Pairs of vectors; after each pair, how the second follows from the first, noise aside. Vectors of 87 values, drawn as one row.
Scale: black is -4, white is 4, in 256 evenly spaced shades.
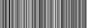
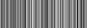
reversed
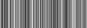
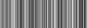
reversed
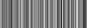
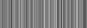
shrunk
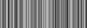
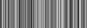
reversed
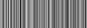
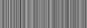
shrunk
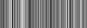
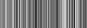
reversed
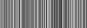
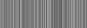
shrunk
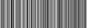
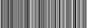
reversed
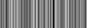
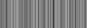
shrunk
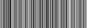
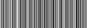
reversed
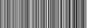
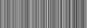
shrunk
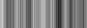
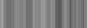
shrunk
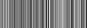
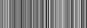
copied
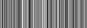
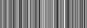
reversed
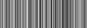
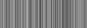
shrunk
